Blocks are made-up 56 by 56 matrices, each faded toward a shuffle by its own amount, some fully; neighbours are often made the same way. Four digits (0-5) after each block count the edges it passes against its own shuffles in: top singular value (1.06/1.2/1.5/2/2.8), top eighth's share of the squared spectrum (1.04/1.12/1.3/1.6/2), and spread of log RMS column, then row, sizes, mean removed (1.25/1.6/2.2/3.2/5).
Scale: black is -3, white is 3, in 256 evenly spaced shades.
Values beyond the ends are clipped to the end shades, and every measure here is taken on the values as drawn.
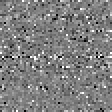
2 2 0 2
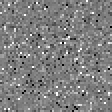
0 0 0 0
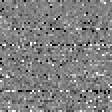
2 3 0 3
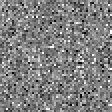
2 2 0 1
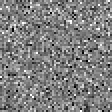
1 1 0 0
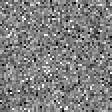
2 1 0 0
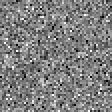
0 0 0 0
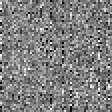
1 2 3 0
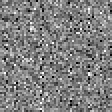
1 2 2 0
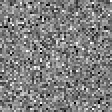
0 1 1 0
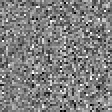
1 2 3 0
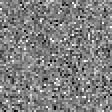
0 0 0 0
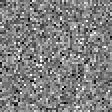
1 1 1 0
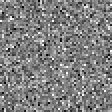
0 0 0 0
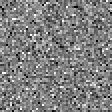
0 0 0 0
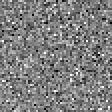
0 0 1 0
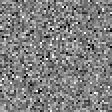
0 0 0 0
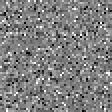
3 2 0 0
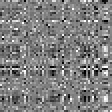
5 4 3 3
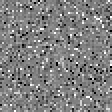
1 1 0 0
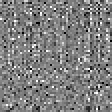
4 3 2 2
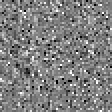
2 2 0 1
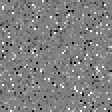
0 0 0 0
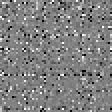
3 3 2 2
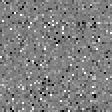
2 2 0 1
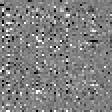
4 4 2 2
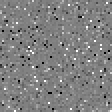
0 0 0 0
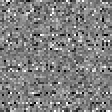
3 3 1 3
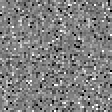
1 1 0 0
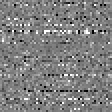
3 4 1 3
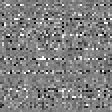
4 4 1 4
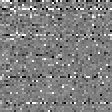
4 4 0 3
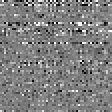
4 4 1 4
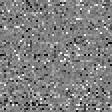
2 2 0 2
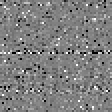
3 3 0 2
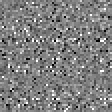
3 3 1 2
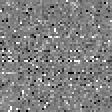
3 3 0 2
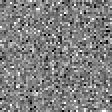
2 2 0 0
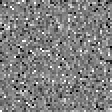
1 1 0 0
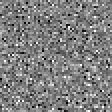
2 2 0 1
